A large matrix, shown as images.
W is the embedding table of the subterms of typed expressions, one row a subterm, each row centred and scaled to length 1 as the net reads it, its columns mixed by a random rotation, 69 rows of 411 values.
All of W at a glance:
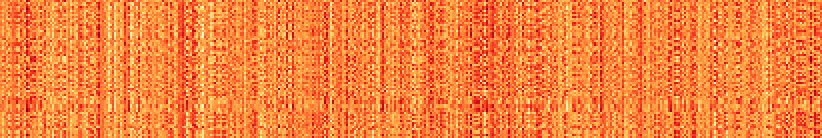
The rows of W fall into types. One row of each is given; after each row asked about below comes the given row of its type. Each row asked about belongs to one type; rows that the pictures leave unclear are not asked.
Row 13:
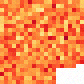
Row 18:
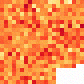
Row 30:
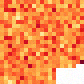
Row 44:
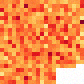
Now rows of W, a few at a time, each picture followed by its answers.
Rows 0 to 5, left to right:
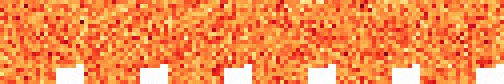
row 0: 44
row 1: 13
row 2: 13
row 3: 18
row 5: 44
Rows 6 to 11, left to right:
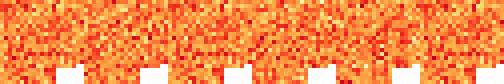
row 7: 13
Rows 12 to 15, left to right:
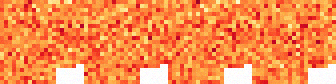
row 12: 18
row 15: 44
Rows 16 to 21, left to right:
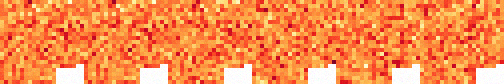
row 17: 18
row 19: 30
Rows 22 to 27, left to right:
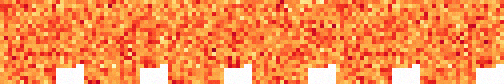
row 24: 18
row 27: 44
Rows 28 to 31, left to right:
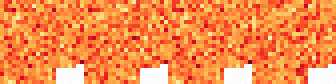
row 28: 30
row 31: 13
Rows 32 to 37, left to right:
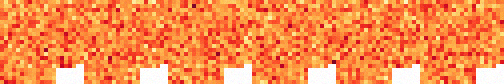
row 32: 18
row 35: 30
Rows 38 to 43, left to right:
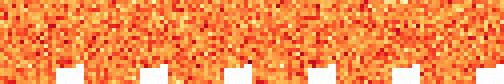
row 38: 44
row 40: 30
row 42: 18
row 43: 13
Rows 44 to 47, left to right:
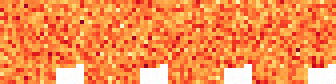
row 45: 13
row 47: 18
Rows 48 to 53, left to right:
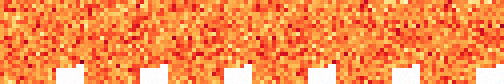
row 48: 30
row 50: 30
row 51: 30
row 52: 18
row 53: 18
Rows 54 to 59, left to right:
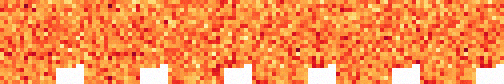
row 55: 44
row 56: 13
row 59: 18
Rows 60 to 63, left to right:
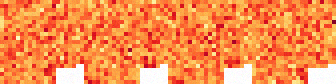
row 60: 13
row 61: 18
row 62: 44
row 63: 44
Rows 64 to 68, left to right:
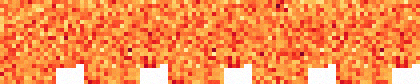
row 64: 13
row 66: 18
